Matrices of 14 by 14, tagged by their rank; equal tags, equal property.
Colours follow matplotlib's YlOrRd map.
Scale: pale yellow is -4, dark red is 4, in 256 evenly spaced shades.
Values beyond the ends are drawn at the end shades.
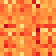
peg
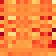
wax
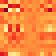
wax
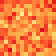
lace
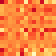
wax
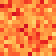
lace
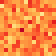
lace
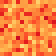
lace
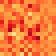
peg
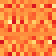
wax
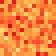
lace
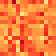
peg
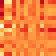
wax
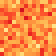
lace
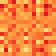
peg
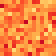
lace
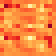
peg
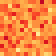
lace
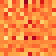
peg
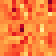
peg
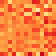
peg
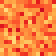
lace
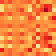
wax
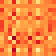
wax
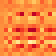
wax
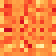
peg
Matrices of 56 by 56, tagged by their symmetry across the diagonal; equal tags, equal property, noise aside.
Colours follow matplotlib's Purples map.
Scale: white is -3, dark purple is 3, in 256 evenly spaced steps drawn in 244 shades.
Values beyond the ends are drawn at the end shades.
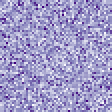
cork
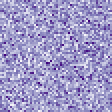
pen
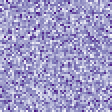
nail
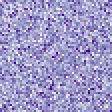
cork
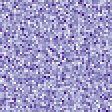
nail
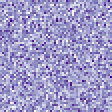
pen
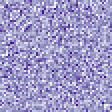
cork
